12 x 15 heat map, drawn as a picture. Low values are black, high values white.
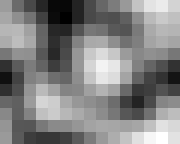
Ninth with the lowest average: top middle. Lone odd cells: none. Odd rows or columns: none.
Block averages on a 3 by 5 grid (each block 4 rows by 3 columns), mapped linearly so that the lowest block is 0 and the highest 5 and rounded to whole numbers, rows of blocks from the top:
4 0 2 3 5
2 2 5 4 1
2 3 3 3 5
